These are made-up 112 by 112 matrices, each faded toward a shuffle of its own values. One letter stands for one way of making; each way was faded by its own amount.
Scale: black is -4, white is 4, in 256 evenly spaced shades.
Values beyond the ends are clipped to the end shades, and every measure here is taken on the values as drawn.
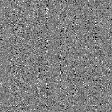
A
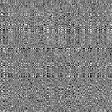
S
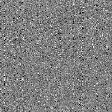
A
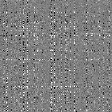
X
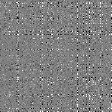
X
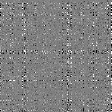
X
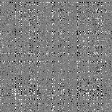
X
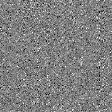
A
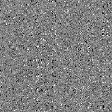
A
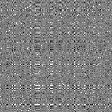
S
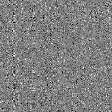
A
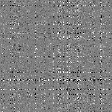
X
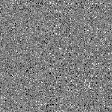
A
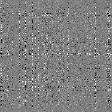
X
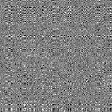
S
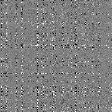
X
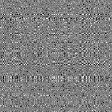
S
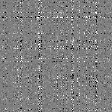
X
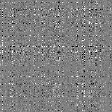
X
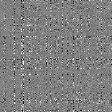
X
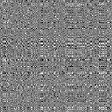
S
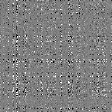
X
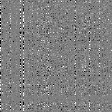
X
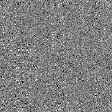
A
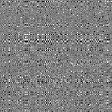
S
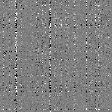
X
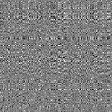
S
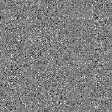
A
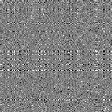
S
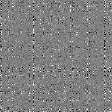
X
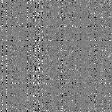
X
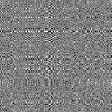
S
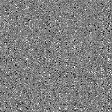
A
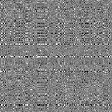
S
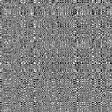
S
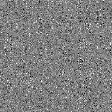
A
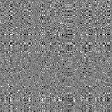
S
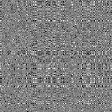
S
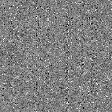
A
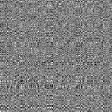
S
